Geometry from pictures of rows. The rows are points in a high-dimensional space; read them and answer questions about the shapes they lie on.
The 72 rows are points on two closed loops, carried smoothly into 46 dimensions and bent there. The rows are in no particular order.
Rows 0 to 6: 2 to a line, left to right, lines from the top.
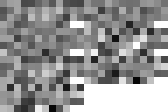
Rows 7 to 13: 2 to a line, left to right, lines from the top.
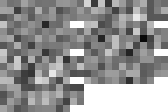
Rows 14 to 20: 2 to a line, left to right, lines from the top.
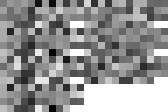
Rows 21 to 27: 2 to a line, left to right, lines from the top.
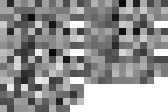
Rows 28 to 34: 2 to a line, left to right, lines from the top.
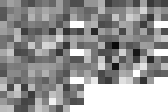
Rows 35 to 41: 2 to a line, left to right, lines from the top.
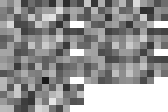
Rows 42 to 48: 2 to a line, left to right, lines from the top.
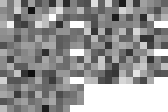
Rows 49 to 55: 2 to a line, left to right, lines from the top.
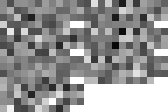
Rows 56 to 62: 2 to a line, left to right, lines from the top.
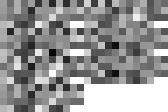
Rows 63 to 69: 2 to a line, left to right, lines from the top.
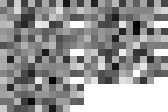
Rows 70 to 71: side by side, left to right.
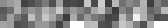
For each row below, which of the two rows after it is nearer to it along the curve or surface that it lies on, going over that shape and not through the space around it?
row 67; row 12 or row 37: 12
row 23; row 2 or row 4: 2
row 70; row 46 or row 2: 2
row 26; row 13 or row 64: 13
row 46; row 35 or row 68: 68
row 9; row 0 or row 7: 7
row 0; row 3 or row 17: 3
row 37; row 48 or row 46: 48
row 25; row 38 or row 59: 59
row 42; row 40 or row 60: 60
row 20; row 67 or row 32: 67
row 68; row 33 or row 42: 33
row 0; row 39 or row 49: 39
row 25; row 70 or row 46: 46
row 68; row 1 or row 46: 46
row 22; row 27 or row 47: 27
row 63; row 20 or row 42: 20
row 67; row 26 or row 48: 48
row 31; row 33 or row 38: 33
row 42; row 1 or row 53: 53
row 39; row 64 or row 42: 64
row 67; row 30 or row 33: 33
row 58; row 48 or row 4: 48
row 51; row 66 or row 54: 66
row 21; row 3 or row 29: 3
